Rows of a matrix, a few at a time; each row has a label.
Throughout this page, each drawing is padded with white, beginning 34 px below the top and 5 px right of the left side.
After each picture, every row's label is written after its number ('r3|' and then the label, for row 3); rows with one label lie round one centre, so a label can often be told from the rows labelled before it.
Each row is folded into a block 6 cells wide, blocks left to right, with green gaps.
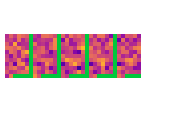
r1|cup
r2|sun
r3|sun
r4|sun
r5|sun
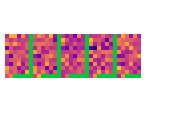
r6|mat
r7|mat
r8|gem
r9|gem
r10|mat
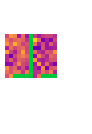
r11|mat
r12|gem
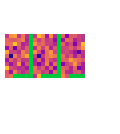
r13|mat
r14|mat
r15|sun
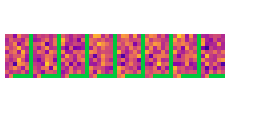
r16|cup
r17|cup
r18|gem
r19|mat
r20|mat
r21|mat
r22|mat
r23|gem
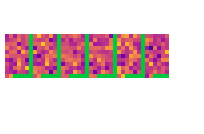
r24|cup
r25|mat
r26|sun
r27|sun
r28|mat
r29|gem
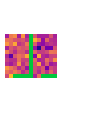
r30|mat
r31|gem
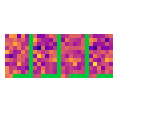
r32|mat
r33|gem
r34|sun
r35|gem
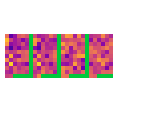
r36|gem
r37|gem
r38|mat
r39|sun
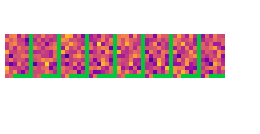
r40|mat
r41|sun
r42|mat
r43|cup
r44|mat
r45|cup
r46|mat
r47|cup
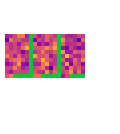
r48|sun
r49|sun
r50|gem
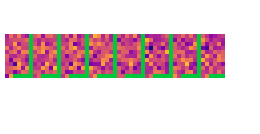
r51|cup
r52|cup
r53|cup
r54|mat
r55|sun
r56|gem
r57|sun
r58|gem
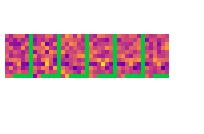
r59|sun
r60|cup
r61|mat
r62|sun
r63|sun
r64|sun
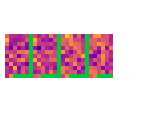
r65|gem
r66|gem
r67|mat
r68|mat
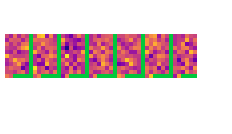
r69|sun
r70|mat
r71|gem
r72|cup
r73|sun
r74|mat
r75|cup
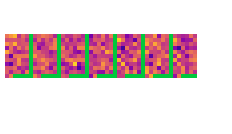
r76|mat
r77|sun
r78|sun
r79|cup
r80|gem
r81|mat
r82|gem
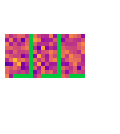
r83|sun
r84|gem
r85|sun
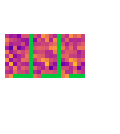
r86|gem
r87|sun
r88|sun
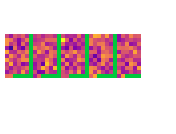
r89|gem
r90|cup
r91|gem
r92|mat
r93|cup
